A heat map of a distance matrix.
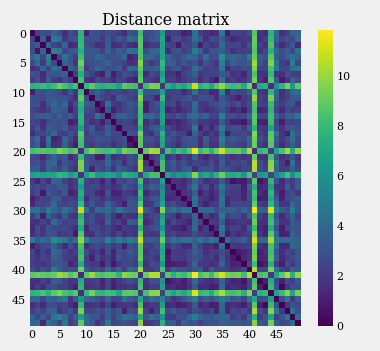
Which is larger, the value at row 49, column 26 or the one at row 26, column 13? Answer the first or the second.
the first
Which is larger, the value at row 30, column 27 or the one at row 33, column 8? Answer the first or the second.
the first
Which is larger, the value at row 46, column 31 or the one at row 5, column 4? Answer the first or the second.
the second
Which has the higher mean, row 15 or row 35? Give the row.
35
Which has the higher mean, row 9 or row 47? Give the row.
9
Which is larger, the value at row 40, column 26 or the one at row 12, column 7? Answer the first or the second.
the first
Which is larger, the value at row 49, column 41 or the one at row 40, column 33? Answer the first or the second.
the first
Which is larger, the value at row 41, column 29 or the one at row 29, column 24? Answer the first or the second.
the first
